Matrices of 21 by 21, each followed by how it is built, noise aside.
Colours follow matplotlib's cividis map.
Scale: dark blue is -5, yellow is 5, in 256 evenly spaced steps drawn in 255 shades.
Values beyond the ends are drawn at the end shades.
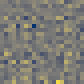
low rank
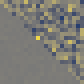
upper triangular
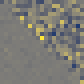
upper triangular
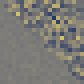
upper triangular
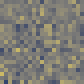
low rank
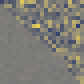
upper triangular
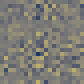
low rank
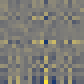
low rank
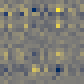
low rank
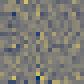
low rank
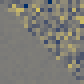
upper triangular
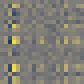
low rank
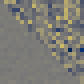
upper triangular
